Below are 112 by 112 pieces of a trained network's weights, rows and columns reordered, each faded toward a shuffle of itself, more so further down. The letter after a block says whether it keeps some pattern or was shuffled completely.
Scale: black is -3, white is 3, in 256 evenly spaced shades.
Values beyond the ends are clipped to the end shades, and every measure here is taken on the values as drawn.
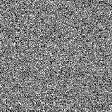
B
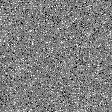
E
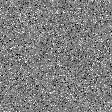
E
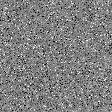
E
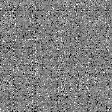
B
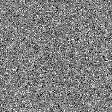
B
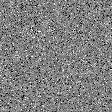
E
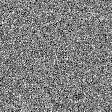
E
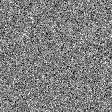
E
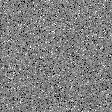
E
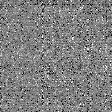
B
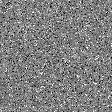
E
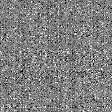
B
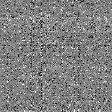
B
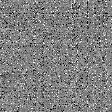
B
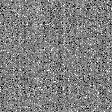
B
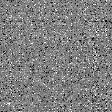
B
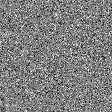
E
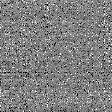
B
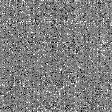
B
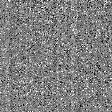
B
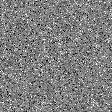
E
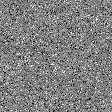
E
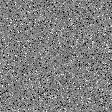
E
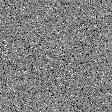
E
